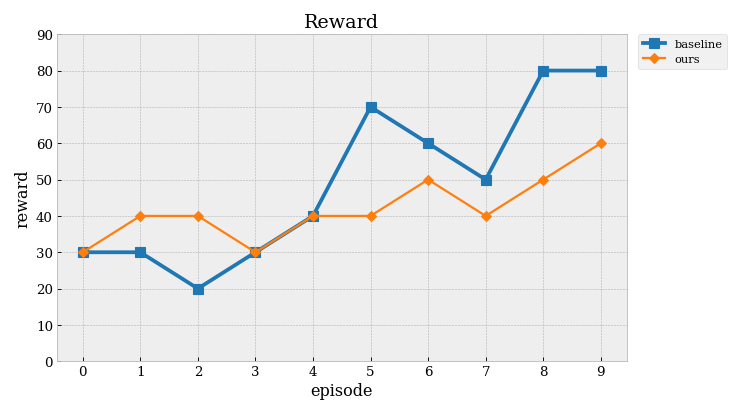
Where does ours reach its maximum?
9
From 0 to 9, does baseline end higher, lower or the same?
higher
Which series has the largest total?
baseline
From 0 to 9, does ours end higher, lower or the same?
higher
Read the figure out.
Title: Reward
x-axis: episode, ticks 0 1 2 3 4 5 6 7 8 9
y-axis: reward, ticks 0 10 20 30 40 50 60 70 80 90
Legend: baseline, ours
Values:
baseline: 30 30 20 30 40 70 60 50 80 80
ours: 30 40 40 30 40 40 50 40 50 60
